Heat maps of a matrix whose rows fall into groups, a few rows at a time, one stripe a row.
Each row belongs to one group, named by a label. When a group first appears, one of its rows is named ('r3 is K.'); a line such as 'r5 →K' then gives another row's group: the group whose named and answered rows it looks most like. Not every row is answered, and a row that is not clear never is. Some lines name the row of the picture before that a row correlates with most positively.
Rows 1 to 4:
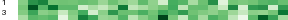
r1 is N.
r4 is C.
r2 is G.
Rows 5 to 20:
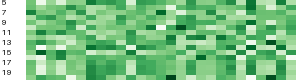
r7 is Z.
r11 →G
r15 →G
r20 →C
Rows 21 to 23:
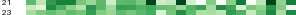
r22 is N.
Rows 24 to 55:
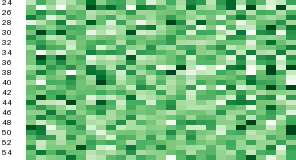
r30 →G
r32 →C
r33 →N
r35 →G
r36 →G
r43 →G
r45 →C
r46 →N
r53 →Z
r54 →G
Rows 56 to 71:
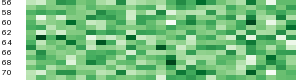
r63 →G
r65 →Z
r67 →C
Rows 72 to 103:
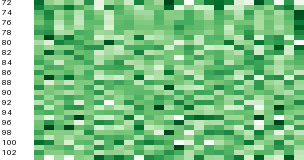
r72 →Z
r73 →Z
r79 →G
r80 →N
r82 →G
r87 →G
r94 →C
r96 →C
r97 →G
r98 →Z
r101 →C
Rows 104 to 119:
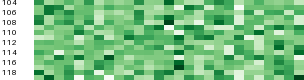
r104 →Z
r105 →N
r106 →G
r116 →C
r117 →C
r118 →Z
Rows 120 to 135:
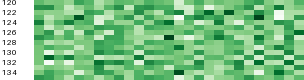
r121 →C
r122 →Z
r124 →Z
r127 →Z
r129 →C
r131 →G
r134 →C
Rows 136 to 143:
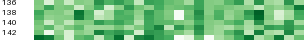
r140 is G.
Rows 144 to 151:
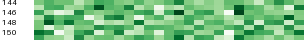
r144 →C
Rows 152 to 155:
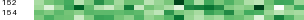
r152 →C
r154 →Z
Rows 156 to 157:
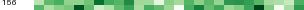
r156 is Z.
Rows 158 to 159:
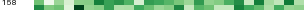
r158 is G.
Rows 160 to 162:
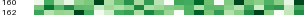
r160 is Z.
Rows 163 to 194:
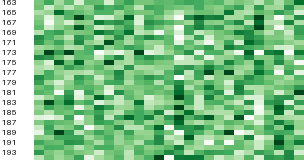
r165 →N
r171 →N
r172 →Z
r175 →N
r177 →Z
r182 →C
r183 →G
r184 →C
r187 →C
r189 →N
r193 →Z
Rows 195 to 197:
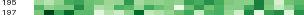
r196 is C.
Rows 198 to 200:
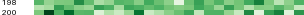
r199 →N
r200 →G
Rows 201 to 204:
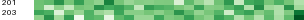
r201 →N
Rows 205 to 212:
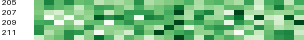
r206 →C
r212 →C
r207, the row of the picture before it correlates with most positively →203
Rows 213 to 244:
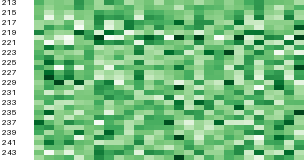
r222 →G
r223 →Z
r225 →G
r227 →G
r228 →G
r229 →N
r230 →C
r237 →Z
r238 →C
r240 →C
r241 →G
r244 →C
